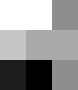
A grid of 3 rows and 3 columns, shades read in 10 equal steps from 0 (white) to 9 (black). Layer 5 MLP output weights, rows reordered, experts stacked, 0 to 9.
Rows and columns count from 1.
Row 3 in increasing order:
4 8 9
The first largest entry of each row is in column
3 2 2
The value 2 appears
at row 2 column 1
